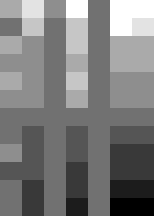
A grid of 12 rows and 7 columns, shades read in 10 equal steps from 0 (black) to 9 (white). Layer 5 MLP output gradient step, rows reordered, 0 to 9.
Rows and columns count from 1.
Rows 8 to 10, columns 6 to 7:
3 3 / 2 2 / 2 2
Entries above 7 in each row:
4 2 0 0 0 0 0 0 0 0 0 0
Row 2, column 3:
4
